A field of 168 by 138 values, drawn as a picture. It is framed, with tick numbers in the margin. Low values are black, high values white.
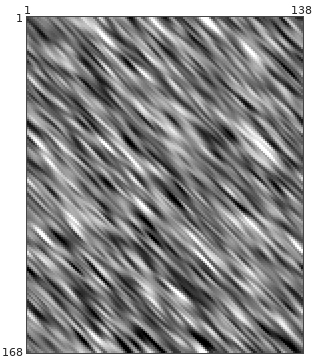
Histogram: bell-shaped. Slope: none. Average level on the scale: 50%. Grain: diagonal, down to the right. Mirror symmetry: none. Odd rows or columns: none.
